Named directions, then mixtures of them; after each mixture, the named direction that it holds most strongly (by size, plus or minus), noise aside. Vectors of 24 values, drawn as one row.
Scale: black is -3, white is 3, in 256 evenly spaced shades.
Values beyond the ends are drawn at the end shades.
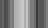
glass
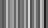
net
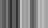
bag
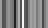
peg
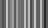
net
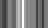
glass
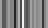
peg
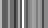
peg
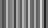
net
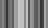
glass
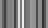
peg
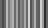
net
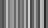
net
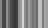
bag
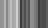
bag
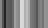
glass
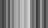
glass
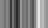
bag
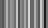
net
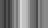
glass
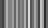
net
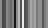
peg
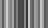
net
